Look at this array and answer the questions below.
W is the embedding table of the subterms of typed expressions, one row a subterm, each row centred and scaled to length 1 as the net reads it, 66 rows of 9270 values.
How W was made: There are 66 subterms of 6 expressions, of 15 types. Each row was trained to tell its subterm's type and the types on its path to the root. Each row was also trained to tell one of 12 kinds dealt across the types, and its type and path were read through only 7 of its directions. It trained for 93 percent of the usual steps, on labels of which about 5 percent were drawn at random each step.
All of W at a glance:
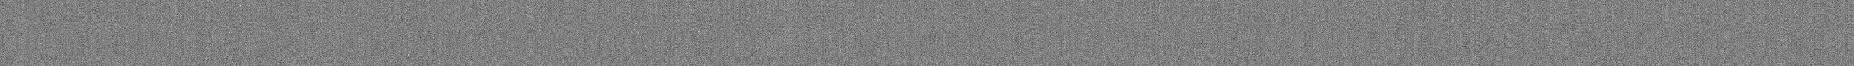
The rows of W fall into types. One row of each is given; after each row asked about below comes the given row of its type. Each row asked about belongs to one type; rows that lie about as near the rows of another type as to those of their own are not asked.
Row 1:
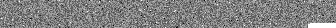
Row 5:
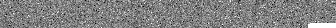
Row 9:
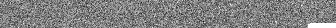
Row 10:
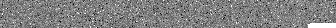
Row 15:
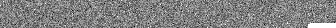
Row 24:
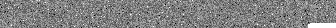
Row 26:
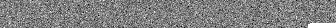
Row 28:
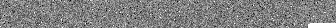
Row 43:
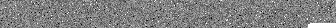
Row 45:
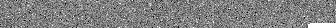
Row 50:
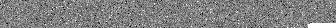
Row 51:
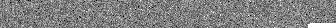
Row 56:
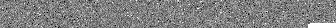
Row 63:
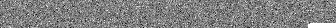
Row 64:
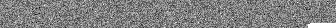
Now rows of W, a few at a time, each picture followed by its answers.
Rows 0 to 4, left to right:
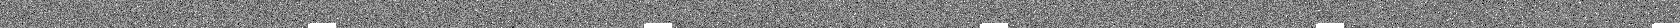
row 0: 45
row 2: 56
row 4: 26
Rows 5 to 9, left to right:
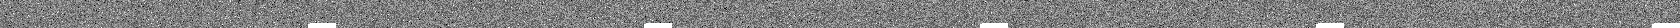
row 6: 15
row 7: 9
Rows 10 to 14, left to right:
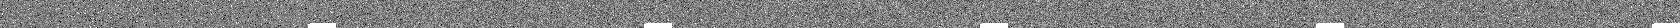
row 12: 28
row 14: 64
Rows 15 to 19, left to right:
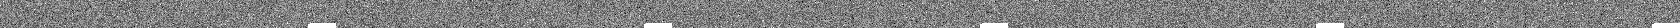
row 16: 51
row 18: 1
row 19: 10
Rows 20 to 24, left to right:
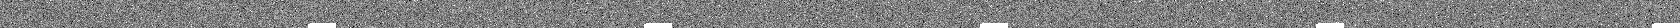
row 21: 63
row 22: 1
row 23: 56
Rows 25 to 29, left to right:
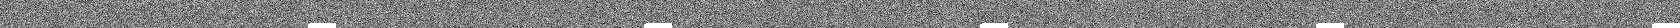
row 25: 9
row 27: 10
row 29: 9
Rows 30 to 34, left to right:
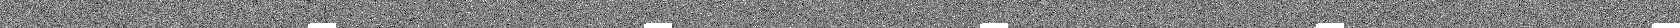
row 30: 24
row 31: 56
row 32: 43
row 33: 64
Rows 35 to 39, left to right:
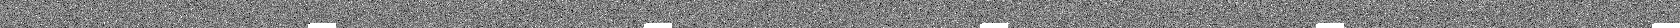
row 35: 64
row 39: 45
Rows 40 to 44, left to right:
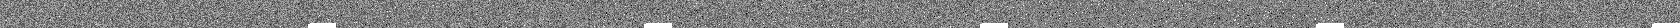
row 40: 64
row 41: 45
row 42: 45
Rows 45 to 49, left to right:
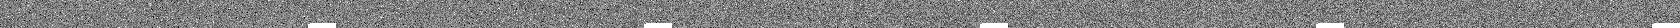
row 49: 15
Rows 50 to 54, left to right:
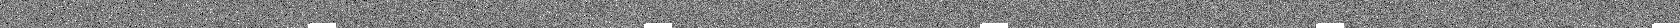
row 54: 51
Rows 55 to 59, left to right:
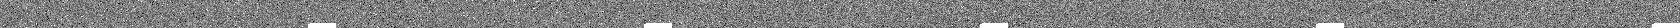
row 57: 24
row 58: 9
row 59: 24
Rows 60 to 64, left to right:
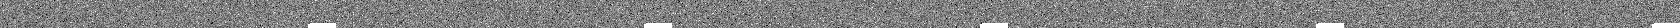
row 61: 15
